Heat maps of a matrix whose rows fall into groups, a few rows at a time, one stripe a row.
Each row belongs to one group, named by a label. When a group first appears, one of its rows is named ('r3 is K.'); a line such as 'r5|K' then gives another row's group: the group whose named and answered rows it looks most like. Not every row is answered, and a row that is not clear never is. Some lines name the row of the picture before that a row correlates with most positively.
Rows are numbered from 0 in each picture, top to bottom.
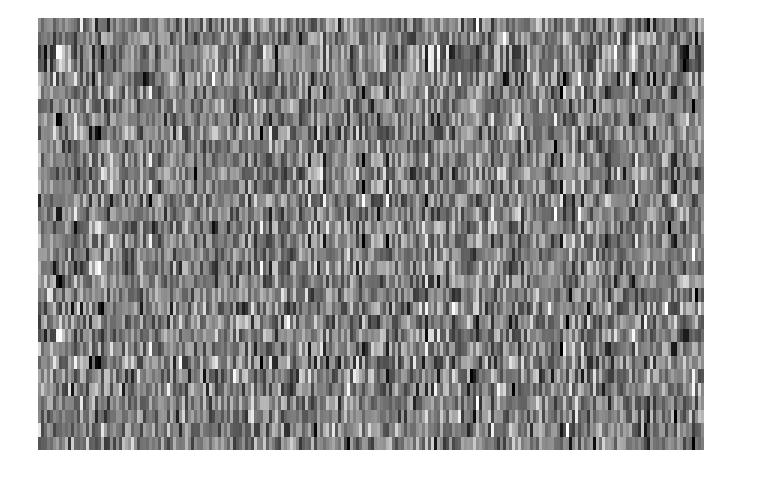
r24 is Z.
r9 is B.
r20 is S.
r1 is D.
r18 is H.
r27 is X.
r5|Z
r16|Z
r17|X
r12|Z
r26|X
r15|H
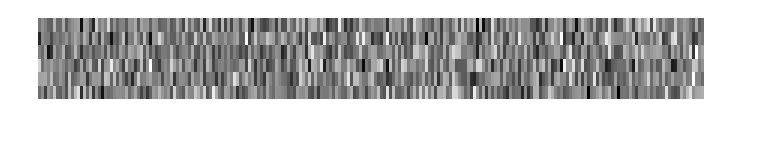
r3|Z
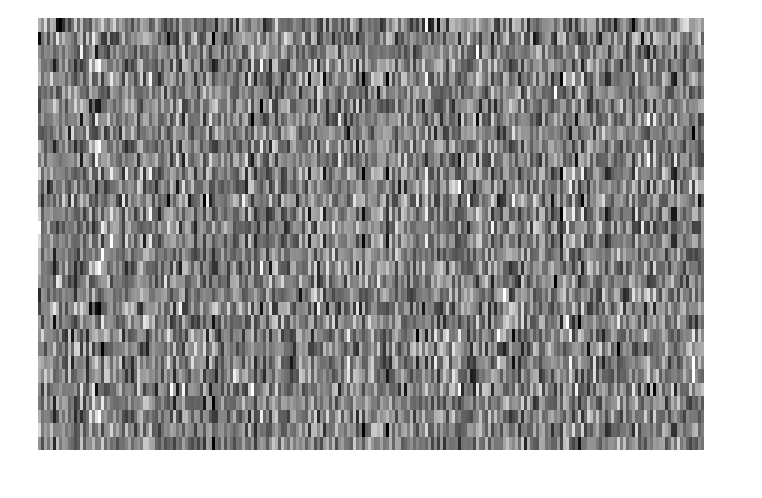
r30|Z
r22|D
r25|X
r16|Z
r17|D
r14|Z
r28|D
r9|H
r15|D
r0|B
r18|H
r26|X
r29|H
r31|D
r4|Z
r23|X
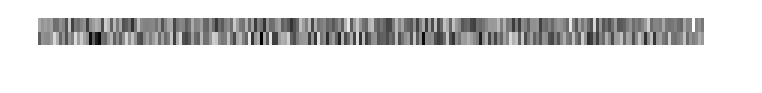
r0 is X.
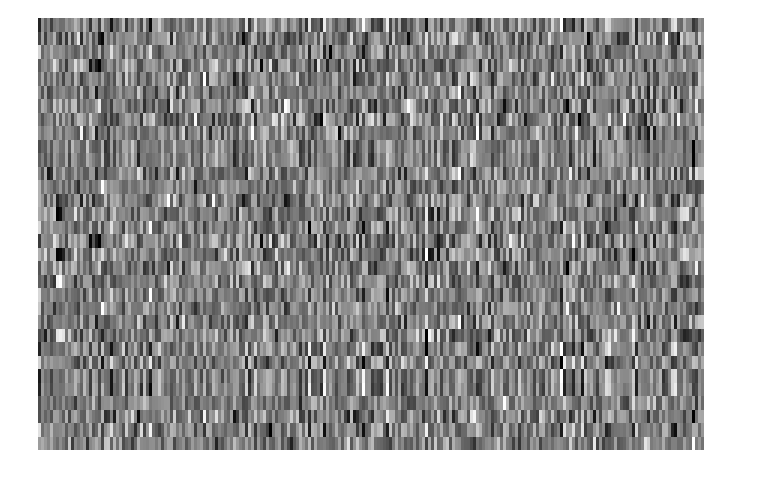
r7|D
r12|D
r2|Z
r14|B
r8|S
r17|B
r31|X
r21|D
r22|S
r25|Z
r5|S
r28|D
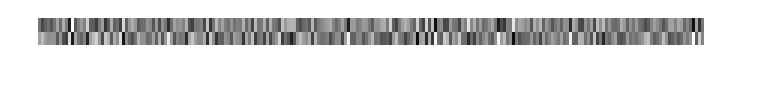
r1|X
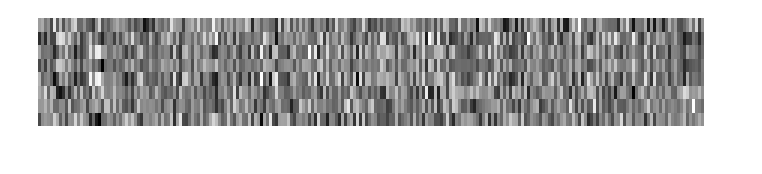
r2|H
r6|X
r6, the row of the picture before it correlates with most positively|1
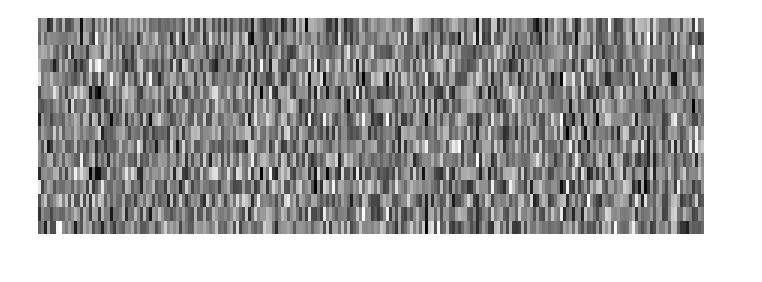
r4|Z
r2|X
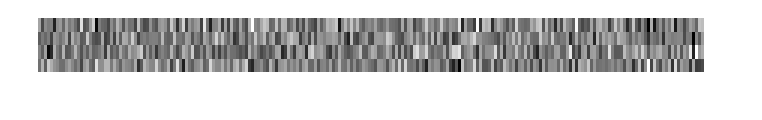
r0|S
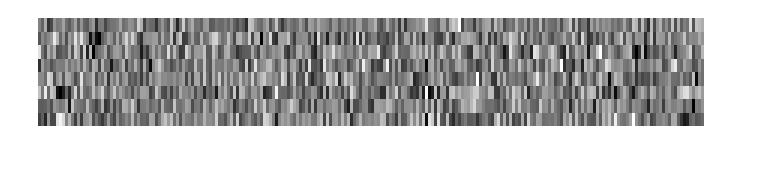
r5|B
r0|S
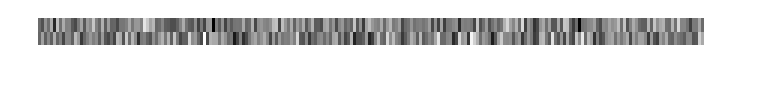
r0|D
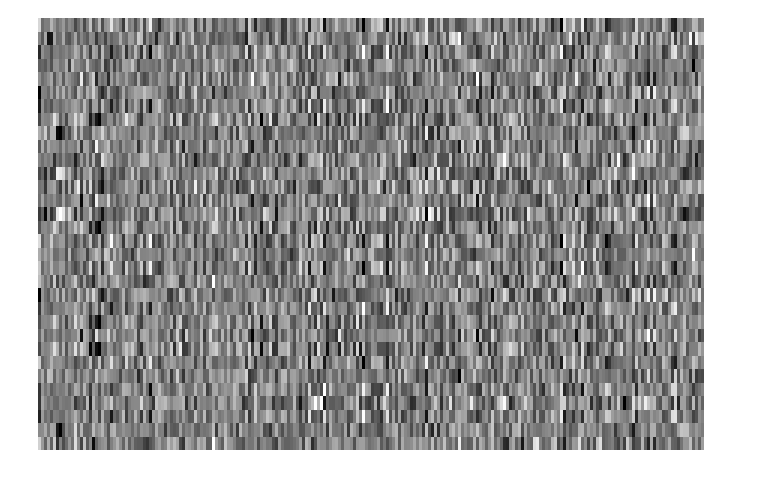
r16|Z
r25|Z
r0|Z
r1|S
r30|B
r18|Z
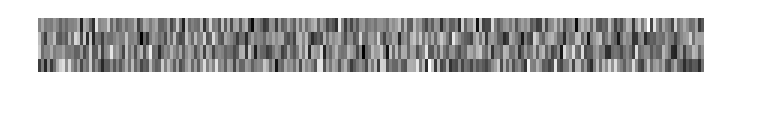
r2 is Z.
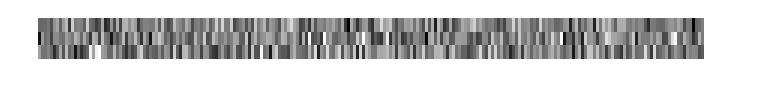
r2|H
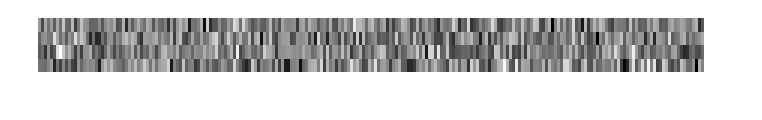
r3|D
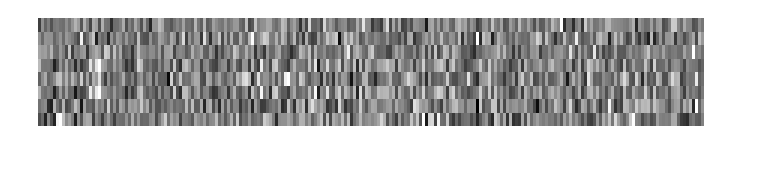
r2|X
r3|H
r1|S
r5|H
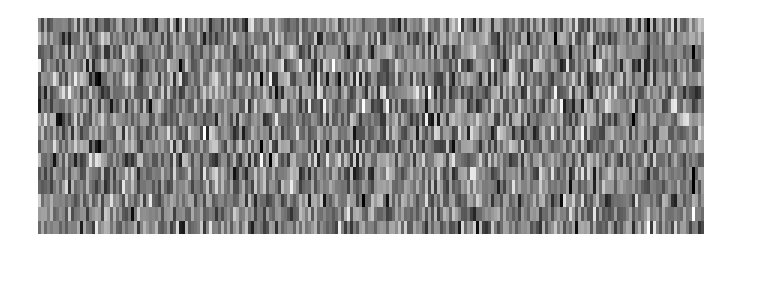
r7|B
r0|S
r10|H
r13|Z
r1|B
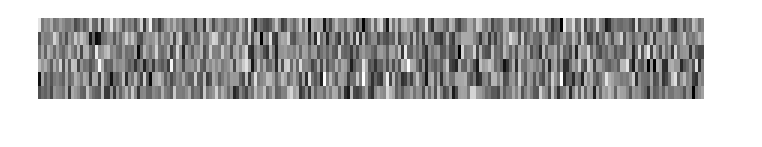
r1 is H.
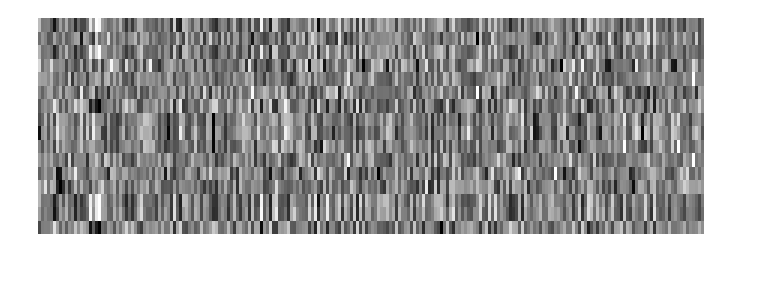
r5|S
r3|Z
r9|D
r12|B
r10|X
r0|H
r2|H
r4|X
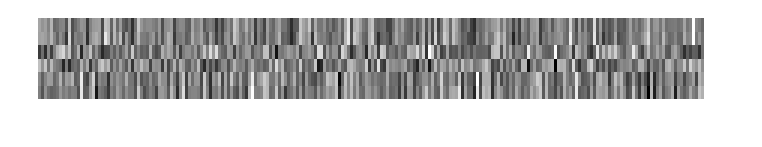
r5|S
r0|X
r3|B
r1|X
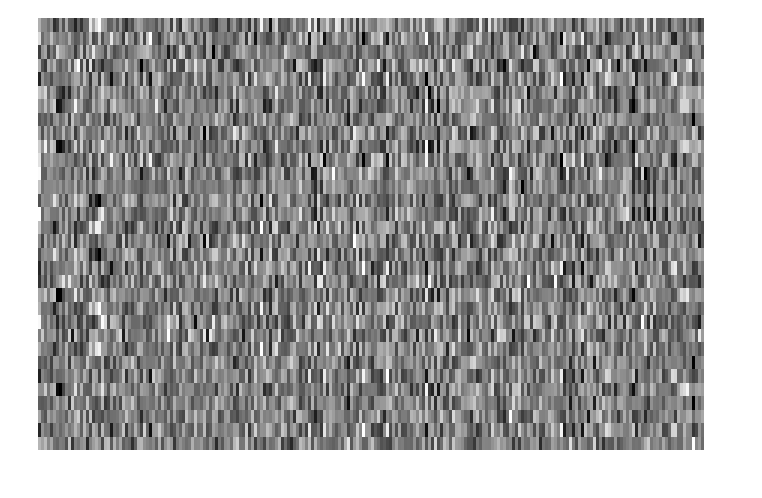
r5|B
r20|B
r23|X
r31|X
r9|B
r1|Z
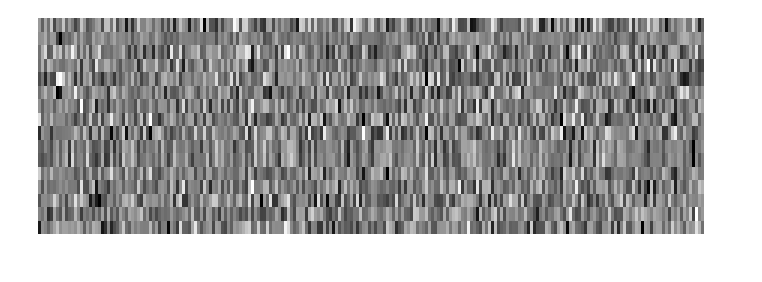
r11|Z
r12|S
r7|Z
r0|X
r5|B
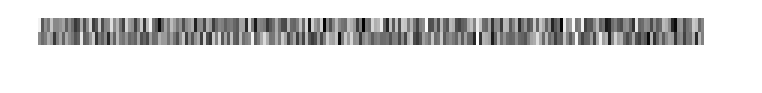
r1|S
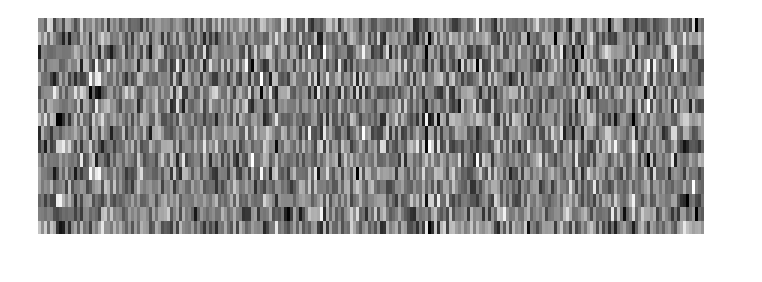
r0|S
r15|B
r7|B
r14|D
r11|H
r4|H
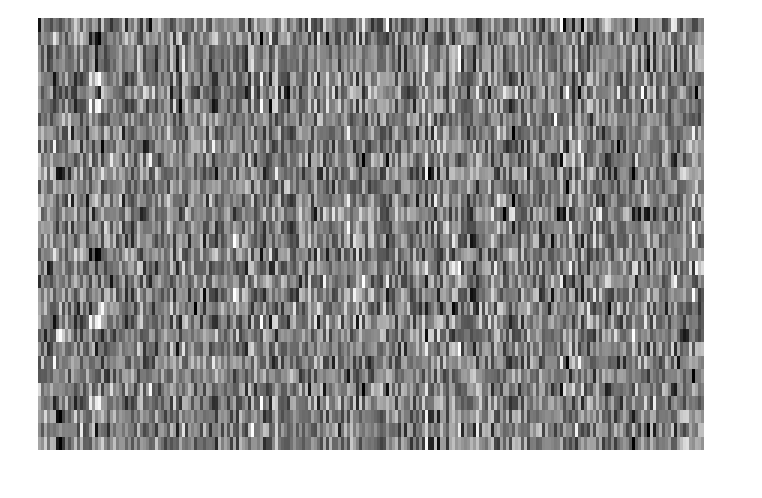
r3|S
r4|H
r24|S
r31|B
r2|S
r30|S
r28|H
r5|D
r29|B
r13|X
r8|X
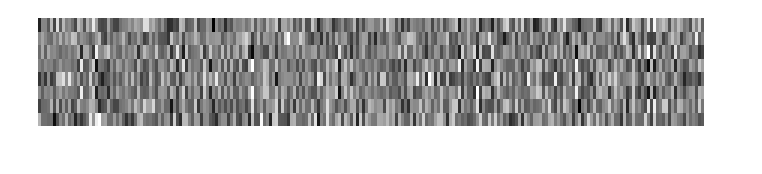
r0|D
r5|S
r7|H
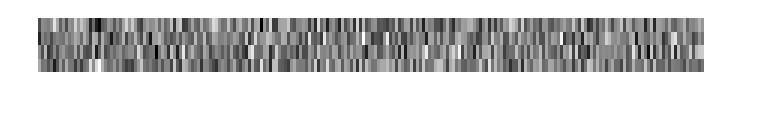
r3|H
